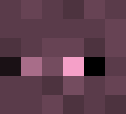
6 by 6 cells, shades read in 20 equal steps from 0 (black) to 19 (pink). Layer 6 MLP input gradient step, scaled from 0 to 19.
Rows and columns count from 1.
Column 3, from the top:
7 7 8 9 6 8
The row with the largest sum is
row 4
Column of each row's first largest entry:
2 6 3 4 4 3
